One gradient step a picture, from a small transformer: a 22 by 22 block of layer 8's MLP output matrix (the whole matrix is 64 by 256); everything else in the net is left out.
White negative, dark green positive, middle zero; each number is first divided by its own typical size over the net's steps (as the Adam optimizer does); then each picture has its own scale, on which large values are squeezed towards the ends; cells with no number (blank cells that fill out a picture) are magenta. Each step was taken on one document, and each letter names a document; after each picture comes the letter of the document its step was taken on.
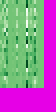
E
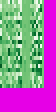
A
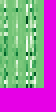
E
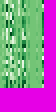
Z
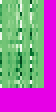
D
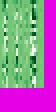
E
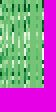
Z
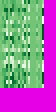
Z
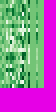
Z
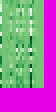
D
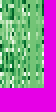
Z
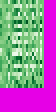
A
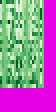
A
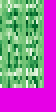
A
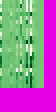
D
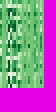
A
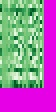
A
